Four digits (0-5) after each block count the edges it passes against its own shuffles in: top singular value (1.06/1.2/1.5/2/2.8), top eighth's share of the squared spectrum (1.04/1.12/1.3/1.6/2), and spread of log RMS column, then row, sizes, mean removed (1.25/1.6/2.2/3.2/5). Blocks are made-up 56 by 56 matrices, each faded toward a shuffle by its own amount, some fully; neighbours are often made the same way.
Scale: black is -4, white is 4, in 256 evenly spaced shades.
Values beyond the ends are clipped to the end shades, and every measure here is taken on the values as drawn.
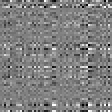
5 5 3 4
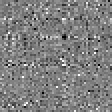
4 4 2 2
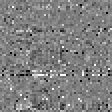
4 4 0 2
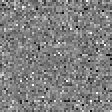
1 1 0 1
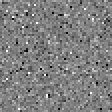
1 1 0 1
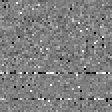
3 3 0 1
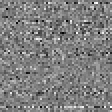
2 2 0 3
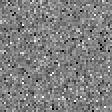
0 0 0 0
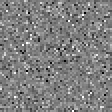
0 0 0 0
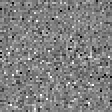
0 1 0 1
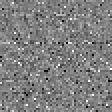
1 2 0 1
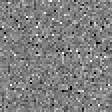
0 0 0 0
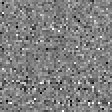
1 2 0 2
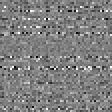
2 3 0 4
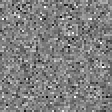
1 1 0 2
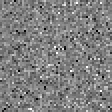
0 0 0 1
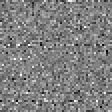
2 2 0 2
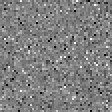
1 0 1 0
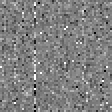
3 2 2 0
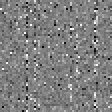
2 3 2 0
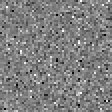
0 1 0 0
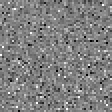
2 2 0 0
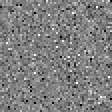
2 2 0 0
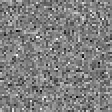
1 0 0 0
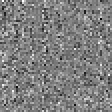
1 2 3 0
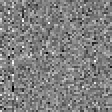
1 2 3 0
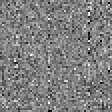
2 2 2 0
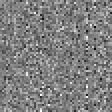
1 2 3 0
